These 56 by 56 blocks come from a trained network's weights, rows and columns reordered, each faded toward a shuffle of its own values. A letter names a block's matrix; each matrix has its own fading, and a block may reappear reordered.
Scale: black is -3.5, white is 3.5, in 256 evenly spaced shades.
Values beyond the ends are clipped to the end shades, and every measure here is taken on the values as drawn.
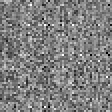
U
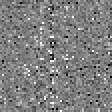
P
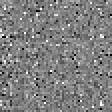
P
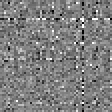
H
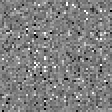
P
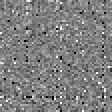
P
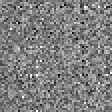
U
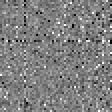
P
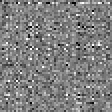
H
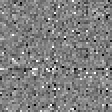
P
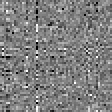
H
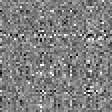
H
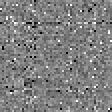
P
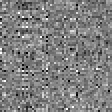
H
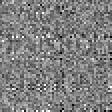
U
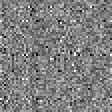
U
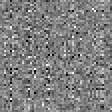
H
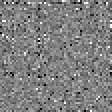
P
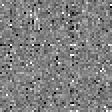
P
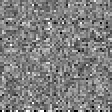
U
